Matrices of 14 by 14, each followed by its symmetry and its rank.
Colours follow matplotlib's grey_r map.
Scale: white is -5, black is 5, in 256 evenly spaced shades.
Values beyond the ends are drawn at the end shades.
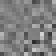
antisymmetric, rank two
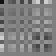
symmetric, rank one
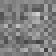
neither, rank three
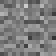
neither, rank three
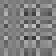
neither, rank one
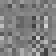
neither, rank three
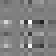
neither, rank one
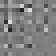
antisymmetric, rank two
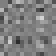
antisymmetric, rank two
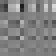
neither, rank one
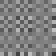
symmetric, rank one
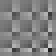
symmetric, rank one
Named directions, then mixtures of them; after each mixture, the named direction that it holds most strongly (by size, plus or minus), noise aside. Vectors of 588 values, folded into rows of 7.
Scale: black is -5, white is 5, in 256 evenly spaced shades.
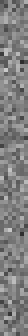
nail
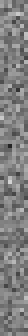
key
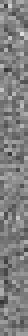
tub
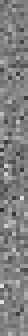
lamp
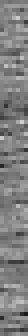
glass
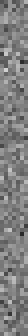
nail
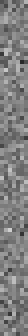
nail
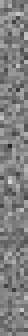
key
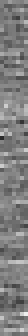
glass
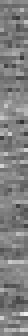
glass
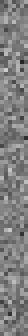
nail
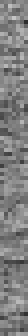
glass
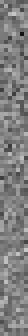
tub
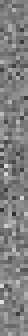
lamp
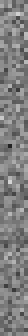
key
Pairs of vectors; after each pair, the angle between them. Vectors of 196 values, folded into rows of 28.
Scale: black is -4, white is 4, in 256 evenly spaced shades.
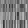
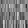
nearly opposite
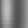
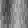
nearly opposite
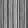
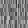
partly opposed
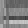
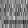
partly opposed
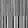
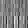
nearly parallel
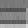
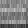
nearly opposite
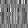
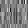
nearly opposite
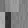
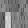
nearly opposite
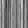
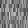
orthogonal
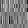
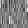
nearly opposite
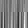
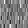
orthogonal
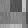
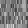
partly aligned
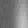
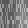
partly aligned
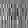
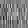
nearly opposite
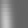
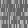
orthogonal
